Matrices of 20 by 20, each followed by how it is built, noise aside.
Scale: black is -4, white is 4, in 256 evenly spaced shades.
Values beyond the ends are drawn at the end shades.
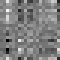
low rank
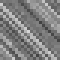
Toeplitz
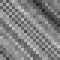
Toeplitz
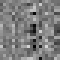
low rank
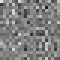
low rank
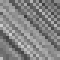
Toeplitz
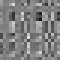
low rank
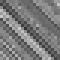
Toeplitz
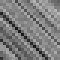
Toeplitz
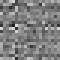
low rank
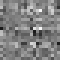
low rank
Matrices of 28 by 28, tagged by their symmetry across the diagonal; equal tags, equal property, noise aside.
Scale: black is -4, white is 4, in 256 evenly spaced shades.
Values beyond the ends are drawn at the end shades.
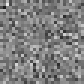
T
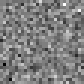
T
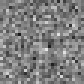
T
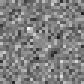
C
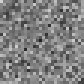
C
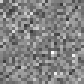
C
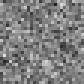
T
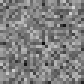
C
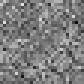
C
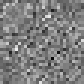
C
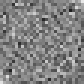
C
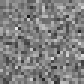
T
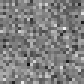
T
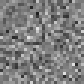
C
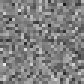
T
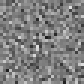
T
